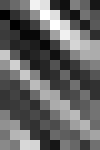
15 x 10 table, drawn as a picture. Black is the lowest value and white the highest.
Grain: diagonal, down to the right. Ninth with the lowest average: top left. Ninth with the highest average: top middle. Mirror symmetry: none.
